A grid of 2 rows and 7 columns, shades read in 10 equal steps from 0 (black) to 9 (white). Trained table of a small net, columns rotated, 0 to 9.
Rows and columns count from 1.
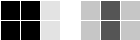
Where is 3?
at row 1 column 6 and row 2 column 6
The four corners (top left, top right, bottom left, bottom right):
0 7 0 7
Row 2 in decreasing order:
9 8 7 7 3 0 0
